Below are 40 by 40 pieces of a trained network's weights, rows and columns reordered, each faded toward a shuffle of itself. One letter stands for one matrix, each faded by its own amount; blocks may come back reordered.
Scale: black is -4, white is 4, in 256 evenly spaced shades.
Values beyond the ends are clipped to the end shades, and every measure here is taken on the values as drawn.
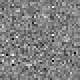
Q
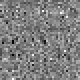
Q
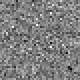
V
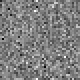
V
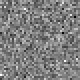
V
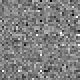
Q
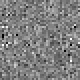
Q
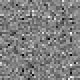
Q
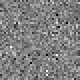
Q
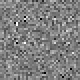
Q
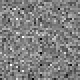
Q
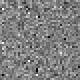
Q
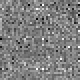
Q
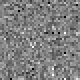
Q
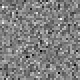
V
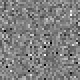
Q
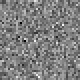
V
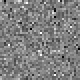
V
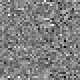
Q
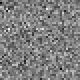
V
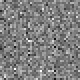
Q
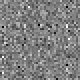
Q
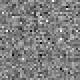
Q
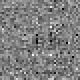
Q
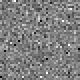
V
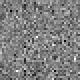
Q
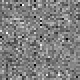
Q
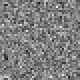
V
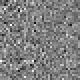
Q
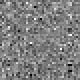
Q
